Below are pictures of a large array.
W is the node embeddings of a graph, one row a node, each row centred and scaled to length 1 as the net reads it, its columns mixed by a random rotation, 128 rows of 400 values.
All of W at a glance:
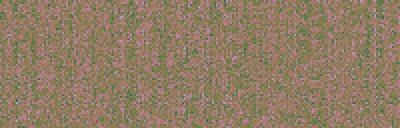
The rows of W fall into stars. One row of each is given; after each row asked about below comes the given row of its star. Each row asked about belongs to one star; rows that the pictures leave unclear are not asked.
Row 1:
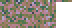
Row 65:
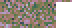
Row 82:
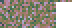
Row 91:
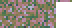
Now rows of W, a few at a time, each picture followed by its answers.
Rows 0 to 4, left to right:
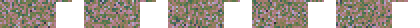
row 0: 1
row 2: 1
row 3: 1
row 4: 91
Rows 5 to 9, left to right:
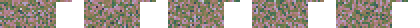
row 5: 91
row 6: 91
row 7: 82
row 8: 65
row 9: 91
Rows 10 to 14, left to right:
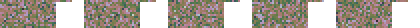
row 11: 91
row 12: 82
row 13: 82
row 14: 1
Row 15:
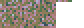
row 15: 65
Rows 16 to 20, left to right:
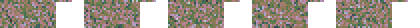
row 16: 1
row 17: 1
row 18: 82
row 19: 1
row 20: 65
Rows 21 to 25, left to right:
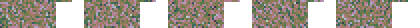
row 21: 82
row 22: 82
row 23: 65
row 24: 91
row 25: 82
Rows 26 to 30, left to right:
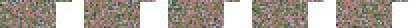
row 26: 82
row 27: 91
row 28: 65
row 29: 1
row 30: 91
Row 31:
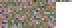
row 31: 1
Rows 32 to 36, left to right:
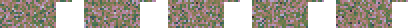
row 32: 82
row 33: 1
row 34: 65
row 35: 91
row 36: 1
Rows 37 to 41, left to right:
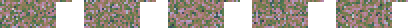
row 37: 82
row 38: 91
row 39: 82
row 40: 1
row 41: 1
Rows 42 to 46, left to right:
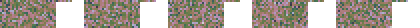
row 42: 1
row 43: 91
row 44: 65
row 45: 65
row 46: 65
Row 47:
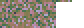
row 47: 82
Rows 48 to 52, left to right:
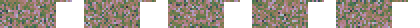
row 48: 1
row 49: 65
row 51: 91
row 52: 1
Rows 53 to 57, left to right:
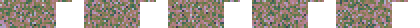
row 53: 65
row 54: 65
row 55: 91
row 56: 1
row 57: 1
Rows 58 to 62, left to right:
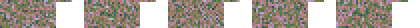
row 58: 82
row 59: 65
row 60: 65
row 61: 65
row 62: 65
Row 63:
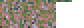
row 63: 82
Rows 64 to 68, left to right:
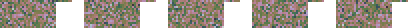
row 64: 82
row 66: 65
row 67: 82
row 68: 65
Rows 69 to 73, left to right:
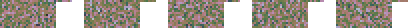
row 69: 91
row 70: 82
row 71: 65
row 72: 82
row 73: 91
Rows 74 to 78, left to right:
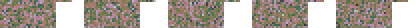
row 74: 65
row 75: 1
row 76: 65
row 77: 65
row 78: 82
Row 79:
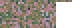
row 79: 82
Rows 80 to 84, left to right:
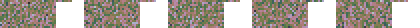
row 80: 65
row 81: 1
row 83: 1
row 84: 82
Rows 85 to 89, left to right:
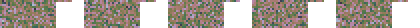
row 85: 1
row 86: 65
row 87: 65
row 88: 82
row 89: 91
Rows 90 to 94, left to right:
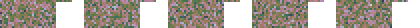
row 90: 82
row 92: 82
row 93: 91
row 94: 1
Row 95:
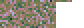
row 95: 1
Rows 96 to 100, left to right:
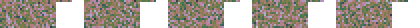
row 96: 82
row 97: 82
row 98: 1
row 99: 1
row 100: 65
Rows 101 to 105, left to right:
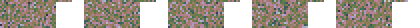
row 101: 91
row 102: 82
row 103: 82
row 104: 65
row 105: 1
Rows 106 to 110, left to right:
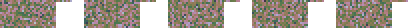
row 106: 91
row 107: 82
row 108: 1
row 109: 1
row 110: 65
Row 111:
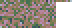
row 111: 1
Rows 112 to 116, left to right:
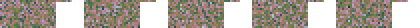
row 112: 65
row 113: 91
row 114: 82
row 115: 65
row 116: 91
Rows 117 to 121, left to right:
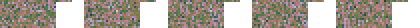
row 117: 91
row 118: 65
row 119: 82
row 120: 82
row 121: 82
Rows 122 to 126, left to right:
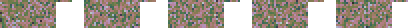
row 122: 82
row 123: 91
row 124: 82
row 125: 65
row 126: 1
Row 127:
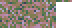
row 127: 82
